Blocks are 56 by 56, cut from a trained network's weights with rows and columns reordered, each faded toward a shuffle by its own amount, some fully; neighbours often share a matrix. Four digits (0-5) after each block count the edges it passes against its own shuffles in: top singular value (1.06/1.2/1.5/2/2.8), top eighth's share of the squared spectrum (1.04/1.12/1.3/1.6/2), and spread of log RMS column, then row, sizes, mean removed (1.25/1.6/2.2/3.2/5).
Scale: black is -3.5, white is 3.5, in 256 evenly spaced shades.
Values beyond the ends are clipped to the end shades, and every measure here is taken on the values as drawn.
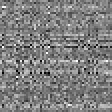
4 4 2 3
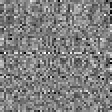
4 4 1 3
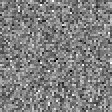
0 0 0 0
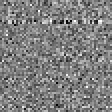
4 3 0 3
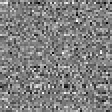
4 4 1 3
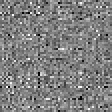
4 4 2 3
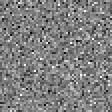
1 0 0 0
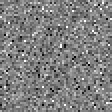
0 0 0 0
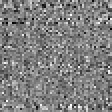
3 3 1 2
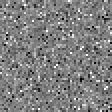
0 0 0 0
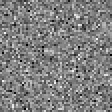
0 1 0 0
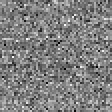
3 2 0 0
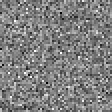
0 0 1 0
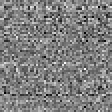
4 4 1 2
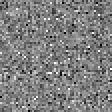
0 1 0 1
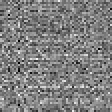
4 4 1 2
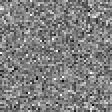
2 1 0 0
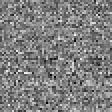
3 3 1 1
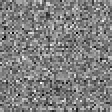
3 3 0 1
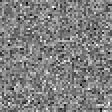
1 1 0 0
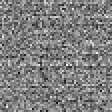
3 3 0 1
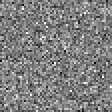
0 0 0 0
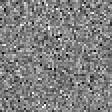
0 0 0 0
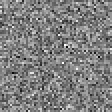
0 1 0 0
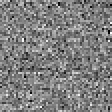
3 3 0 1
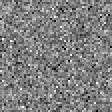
0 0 0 0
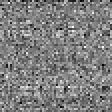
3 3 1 2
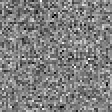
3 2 0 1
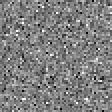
0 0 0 0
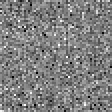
1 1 0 0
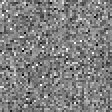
1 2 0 1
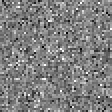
1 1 0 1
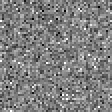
1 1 0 0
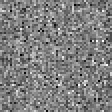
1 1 0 1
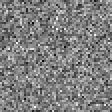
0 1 0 0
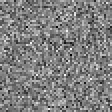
1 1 0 0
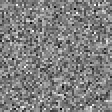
1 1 0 0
